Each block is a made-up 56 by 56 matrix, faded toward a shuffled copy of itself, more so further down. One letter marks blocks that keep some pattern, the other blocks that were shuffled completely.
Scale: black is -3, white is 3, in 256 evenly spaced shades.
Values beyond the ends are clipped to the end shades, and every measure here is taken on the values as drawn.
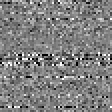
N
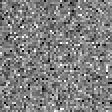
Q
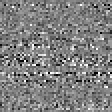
N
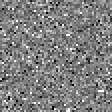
Q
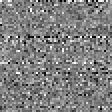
N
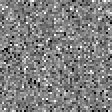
Q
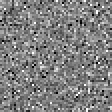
Q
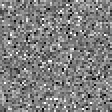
Q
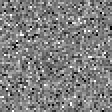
Q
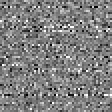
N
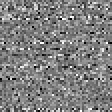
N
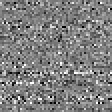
N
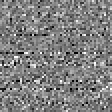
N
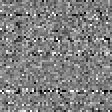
N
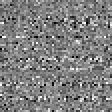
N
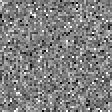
Q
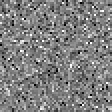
Q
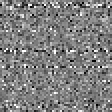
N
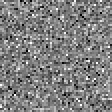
Q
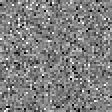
Q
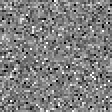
Q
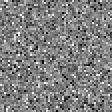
Q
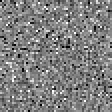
Q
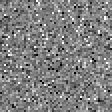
Q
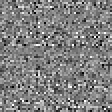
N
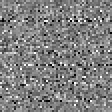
N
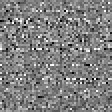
N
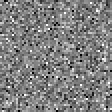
Q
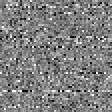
N
